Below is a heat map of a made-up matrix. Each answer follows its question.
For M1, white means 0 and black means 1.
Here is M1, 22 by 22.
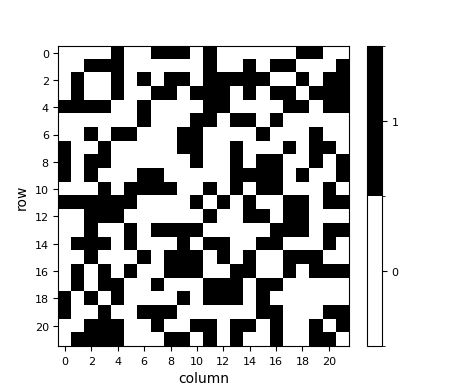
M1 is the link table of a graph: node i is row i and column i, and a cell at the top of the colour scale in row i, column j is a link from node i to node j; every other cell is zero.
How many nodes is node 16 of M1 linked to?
12
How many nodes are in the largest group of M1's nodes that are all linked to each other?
5
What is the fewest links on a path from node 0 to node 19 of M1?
1
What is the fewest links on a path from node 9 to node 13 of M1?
1
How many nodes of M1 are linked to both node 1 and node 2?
4
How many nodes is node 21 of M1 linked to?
11
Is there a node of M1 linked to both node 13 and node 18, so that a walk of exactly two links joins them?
yes
